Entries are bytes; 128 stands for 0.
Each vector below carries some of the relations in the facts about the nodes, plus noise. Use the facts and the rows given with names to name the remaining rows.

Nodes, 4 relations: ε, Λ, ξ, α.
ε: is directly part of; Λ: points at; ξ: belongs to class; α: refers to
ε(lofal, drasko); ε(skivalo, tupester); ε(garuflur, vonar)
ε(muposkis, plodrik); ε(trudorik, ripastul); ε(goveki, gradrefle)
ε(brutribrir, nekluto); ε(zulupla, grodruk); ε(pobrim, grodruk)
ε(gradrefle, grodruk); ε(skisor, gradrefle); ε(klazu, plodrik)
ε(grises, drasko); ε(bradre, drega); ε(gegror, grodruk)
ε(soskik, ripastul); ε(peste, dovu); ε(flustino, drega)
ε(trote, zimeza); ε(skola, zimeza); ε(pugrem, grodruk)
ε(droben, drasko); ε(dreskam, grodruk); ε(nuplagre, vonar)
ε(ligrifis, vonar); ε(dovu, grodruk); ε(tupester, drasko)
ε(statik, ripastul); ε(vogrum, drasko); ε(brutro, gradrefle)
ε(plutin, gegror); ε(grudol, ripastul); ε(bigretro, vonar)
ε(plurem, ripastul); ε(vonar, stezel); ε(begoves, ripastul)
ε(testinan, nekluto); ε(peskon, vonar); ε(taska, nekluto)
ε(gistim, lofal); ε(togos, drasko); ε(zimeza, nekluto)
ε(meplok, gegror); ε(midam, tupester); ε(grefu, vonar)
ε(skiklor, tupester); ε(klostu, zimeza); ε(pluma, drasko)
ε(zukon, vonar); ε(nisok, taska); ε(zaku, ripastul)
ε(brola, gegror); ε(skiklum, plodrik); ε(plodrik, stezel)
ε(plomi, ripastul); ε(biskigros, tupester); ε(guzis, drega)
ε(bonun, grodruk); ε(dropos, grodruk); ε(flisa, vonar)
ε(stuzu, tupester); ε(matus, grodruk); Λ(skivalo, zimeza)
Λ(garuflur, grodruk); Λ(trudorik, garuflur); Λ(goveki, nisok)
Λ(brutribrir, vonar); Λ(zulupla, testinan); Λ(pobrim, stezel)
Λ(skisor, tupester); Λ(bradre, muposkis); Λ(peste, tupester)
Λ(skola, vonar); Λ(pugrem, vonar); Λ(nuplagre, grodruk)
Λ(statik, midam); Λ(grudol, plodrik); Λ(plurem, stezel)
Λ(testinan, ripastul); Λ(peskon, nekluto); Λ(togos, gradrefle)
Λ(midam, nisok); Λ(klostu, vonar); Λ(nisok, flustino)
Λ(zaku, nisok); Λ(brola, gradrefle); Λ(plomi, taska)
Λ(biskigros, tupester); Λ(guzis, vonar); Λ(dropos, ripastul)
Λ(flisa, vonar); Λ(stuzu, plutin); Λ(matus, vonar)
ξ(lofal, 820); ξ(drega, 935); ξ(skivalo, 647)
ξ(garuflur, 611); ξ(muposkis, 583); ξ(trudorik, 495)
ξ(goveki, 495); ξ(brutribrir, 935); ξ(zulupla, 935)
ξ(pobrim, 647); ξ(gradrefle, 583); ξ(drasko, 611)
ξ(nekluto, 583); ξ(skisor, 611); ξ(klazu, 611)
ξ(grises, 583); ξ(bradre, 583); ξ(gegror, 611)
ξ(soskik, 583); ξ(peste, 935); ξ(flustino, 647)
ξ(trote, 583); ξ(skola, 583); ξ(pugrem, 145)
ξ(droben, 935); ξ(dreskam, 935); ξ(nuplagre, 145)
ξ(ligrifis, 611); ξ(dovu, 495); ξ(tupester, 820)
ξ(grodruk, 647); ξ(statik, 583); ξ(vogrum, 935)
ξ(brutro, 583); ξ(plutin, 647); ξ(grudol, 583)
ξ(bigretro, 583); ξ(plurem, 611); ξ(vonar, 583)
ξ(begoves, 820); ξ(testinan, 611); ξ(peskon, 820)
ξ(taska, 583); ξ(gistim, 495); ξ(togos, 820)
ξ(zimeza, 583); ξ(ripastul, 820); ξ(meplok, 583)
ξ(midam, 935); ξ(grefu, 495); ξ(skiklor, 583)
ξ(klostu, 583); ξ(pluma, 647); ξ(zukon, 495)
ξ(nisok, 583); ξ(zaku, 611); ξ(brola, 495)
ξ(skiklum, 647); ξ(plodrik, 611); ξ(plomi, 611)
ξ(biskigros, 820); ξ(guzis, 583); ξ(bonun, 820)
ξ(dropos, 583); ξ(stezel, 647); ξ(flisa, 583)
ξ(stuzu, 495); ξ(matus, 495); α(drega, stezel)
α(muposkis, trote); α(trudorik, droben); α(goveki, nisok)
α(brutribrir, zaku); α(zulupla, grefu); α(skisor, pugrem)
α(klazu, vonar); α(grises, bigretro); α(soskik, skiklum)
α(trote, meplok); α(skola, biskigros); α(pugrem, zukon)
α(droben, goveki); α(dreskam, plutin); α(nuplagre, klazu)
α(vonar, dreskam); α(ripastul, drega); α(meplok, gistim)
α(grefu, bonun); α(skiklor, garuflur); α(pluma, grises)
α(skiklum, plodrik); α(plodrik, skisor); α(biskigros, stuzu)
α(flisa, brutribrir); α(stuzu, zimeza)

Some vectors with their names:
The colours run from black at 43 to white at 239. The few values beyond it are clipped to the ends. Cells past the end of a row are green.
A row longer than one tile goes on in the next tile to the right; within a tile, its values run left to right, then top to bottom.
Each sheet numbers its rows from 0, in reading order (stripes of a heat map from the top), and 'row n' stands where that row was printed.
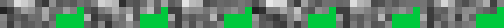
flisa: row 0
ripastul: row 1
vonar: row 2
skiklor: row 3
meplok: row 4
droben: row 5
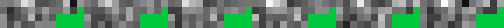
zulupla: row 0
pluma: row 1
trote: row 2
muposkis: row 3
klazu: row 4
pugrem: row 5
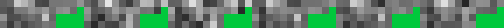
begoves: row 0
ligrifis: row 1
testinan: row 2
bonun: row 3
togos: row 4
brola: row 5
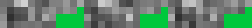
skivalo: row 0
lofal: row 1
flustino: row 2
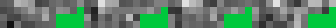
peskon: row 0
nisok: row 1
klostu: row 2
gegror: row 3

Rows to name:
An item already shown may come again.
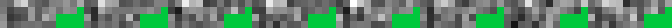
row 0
skivalo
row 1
nisok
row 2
dropos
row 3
taska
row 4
zimeza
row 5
gistim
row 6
skisor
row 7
ripastul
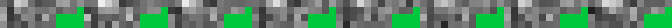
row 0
stezel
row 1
muposkis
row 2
bradre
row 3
goveki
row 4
peste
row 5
grodruk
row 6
stezel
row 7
skola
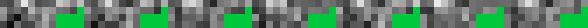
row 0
plodrik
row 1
plomi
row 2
zukon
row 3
nekluto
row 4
zaku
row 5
bradre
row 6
matus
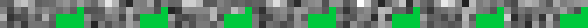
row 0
flustino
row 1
trudorik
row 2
soskik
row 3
matus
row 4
nuplagre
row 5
stuzu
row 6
plutin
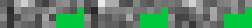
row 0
gistim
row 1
bigretro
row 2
pluma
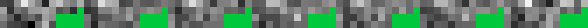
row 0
garuflur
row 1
grudol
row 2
brutribrir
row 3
tupester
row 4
skiklum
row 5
biskigros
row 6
plurem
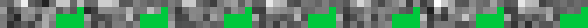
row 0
plurem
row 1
soskik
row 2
pobrim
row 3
gradrefle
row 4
dreskam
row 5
zimeza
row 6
taska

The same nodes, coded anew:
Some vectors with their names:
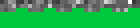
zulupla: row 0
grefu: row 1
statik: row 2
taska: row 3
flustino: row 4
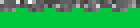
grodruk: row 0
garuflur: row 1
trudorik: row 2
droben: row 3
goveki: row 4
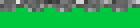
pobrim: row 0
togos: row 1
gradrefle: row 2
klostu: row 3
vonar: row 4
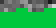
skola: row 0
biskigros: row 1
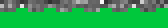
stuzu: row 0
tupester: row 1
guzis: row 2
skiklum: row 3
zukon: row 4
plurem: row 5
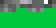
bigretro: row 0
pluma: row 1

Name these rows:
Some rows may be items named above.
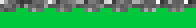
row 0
plodrik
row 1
nisok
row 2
bigretro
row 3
gradrefle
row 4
zimeza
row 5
flustino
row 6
skivalo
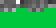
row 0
flustino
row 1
bonun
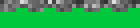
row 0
muposkis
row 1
nuplagre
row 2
zaku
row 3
peste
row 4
plodrik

